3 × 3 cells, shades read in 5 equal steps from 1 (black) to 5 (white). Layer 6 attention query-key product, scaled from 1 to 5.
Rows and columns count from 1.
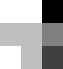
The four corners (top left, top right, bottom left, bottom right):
5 1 5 2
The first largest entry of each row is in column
1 1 1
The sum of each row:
11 11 11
